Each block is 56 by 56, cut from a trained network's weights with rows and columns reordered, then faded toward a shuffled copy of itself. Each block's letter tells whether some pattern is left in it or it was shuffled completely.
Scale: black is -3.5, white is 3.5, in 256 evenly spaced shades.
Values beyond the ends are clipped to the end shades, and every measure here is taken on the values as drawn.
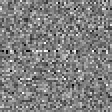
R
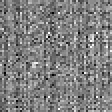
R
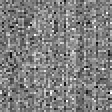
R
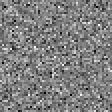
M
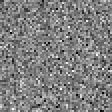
M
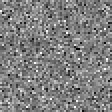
M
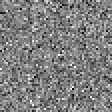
M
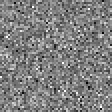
M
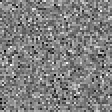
M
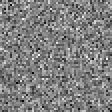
M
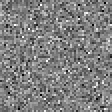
M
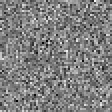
R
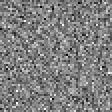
M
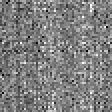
R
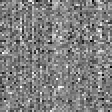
R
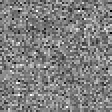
R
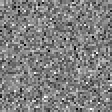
M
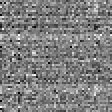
R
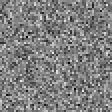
M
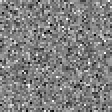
M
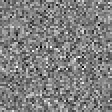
R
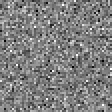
M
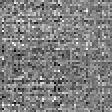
R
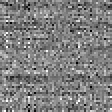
R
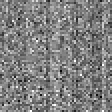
R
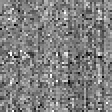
R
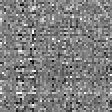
R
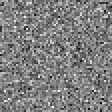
M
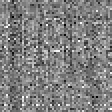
R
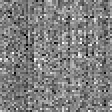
R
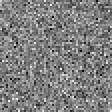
M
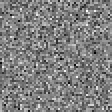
M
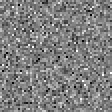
M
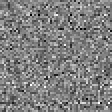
R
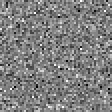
M
